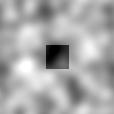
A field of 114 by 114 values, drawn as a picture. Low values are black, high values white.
Odd patch: lower, in the centre. Slope: none. Histogram: skewed, a long tail of low values. Roughest part: centre. Ninth with the lowest average: centre.
